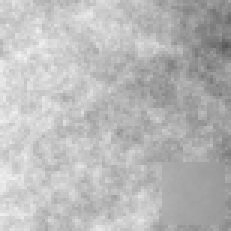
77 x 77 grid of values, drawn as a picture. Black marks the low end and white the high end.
Slope: up to the left. Odd patch: calmer, in the bottom right. Grain: blotchy. Average level on the scale: 70%. Odd rows or columns: none.
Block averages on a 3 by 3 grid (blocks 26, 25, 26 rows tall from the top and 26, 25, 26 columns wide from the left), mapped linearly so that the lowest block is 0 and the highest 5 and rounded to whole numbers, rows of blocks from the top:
540 | 531 | 541
